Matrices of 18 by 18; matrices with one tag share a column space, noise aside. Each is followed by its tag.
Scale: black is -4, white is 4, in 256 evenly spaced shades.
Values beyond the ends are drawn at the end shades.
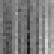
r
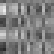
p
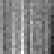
r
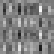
p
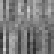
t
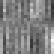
t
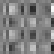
p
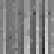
r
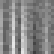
r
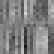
t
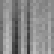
r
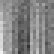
r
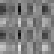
p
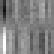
t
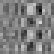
p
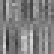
t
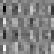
p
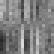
t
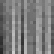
r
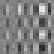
p
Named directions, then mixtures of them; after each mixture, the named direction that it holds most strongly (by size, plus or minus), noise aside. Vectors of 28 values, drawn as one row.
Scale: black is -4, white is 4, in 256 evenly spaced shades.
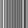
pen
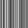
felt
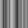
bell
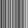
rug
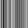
bell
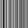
felt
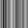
bell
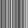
rug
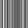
pen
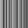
bell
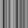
bell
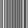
pen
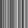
bell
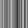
pen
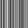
felt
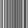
pen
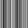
bell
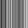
rug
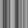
bell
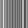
pen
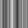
bell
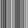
rug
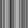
felt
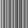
felt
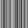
bell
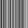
rug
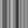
bell
